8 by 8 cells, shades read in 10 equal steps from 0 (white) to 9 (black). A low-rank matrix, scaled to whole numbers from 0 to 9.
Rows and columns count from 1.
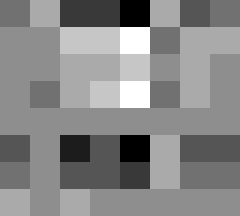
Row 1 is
5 3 7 7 9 3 6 5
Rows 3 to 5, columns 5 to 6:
2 4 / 0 5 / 4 4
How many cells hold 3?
13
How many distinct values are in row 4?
5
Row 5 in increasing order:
4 4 4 4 4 4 4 4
